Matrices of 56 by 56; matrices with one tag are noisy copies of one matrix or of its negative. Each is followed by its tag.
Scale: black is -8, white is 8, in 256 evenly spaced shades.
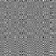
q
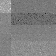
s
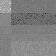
s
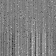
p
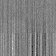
p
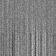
p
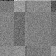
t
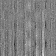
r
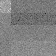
s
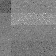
s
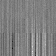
p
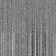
p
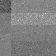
s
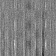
r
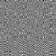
q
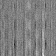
r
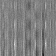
r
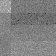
s
